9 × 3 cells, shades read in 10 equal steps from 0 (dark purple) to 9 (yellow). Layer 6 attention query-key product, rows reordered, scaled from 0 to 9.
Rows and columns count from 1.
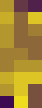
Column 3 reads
1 8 5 4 4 6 8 3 3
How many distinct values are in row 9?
3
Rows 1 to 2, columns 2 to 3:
2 1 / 4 8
